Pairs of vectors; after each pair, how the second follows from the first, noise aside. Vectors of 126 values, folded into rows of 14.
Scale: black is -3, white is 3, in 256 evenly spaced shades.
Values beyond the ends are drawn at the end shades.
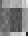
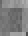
shrunk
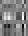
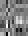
wrapped around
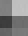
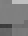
partly zeroed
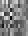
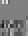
partly zeroed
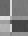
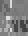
partly zeroed
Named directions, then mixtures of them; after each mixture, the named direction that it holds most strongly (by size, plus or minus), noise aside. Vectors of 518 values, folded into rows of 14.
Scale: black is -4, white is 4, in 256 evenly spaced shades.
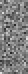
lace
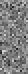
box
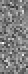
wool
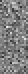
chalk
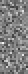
wool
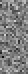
box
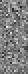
chalk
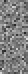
lace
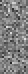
chalk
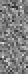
wool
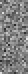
lace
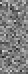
box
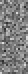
lace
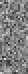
lace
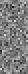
box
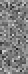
box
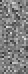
chalk
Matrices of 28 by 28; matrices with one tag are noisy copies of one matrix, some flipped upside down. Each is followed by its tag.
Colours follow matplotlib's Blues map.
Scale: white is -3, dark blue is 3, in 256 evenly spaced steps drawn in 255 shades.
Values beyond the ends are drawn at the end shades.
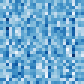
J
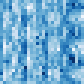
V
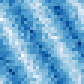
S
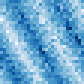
S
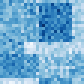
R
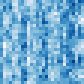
V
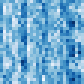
V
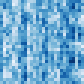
V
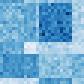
R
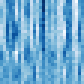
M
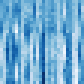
M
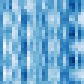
V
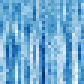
M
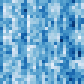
V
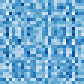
J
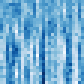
M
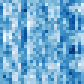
V
